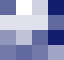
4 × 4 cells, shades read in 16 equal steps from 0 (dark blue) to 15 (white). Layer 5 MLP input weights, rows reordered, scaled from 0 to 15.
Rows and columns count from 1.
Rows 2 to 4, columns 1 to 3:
13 13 13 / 8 11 5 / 6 5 6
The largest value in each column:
13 15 13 9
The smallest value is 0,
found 2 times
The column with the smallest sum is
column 4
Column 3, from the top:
12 13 5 6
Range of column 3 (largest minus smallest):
8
